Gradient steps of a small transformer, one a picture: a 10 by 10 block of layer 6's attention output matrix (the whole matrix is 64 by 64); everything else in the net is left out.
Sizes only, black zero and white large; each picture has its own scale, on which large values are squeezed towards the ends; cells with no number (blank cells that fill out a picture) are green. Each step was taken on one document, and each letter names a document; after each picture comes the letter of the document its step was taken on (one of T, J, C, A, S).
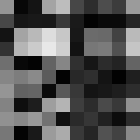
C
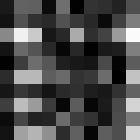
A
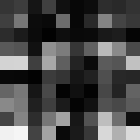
C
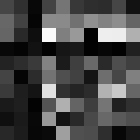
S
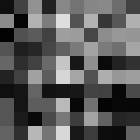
A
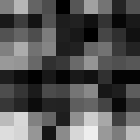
C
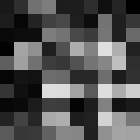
C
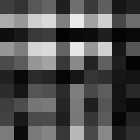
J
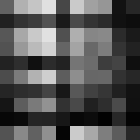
J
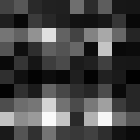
C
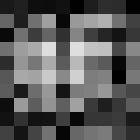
J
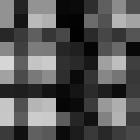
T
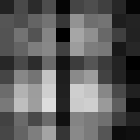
J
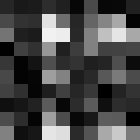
S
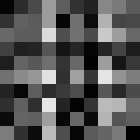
S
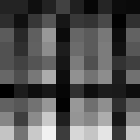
J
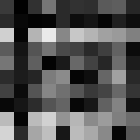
S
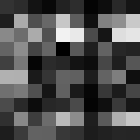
A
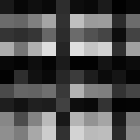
J
